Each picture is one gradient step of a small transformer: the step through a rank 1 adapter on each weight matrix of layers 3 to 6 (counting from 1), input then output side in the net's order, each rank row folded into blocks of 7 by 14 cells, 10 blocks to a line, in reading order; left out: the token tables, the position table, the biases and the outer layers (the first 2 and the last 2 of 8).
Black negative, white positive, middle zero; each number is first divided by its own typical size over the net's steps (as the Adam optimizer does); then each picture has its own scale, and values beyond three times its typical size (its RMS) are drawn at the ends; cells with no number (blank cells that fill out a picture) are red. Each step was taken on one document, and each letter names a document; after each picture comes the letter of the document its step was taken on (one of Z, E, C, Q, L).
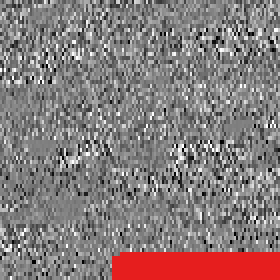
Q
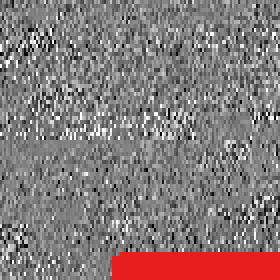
Q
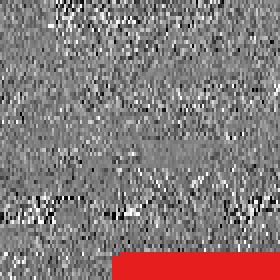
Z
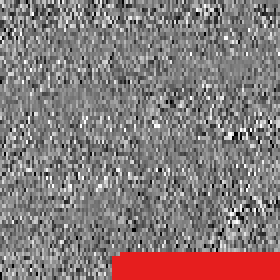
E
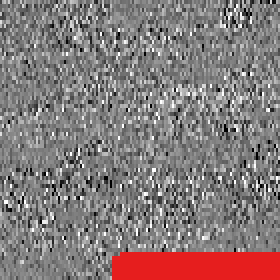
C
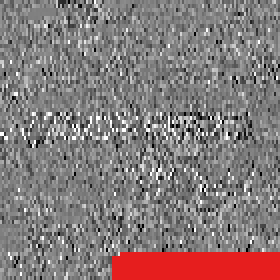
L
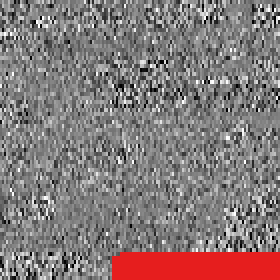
E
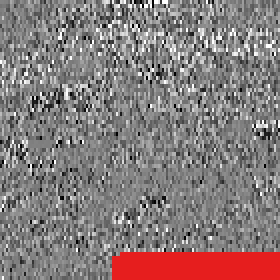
C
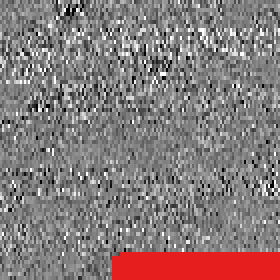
Z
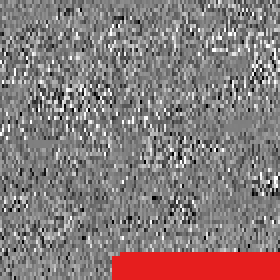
Z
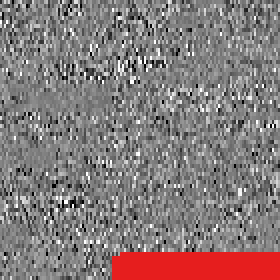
C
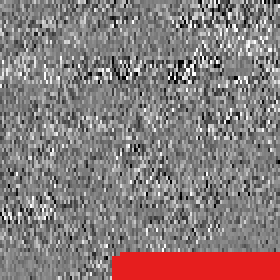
E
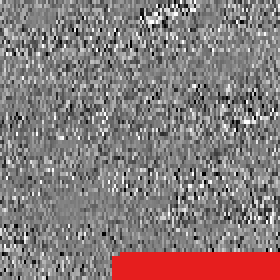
Q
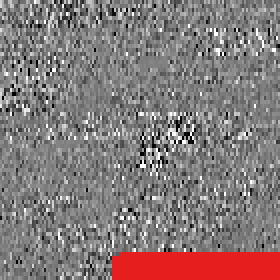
L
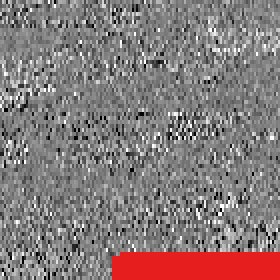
L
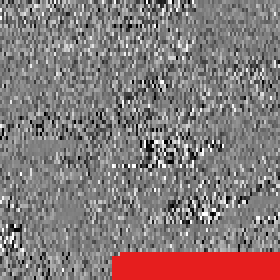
Q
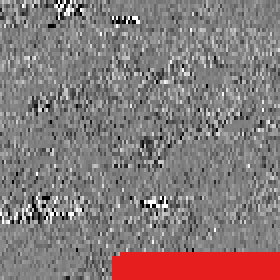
C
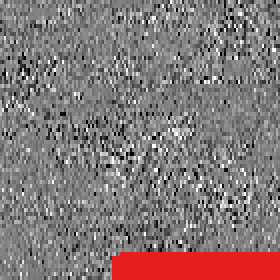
L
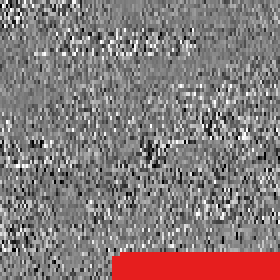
Q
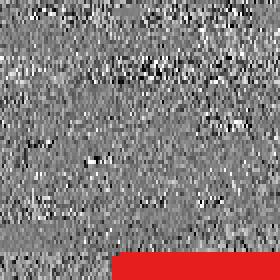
E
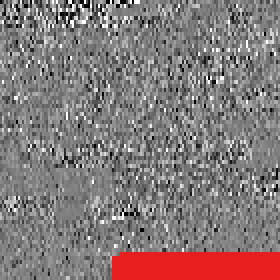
Z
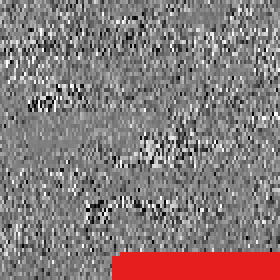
Q
